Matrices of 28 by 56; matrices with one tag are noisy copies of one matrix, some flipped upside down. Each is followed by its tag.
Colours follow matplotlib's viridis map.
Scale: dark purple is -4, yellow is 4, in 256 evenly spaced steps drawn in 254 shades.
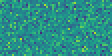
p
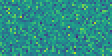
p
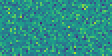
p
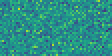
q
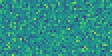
p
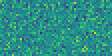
p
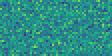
q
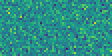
p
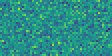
q
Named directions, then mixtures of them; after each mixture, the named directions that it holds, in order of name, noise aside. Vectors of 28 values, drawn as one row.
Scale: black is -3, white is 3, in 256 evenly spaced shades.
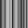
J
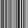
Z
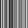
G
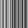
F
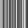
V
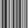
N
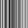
G, N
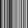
F, G, N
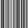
G, Z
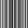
F, G, V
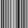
G, Z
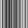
G, J, N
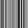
J, Z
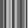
J, N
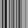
G, N, Z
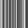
V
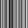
G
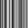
G, J, N
